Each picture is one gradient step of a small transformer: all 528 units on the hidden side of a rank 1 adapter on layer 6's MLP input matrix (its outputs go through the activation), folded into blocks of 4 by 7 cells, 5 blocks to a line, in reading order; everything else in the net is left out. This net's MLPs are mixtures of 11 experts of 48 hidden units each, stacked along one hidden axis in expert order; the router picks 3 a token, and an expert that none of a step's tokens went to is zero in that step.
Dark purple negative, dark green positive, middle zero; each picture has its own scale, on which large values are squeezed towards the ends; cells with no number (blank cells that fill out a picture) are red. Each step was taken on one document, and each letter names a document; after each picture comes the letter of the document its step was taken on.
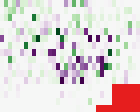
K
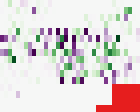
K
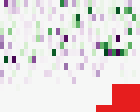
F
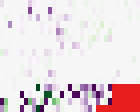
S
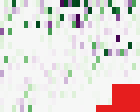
F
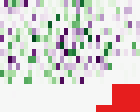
K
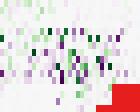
K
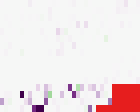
S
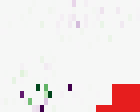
S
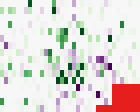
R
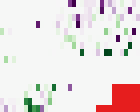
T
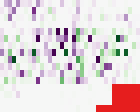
K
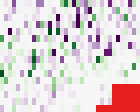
F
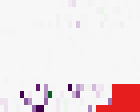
S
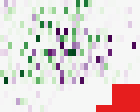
K
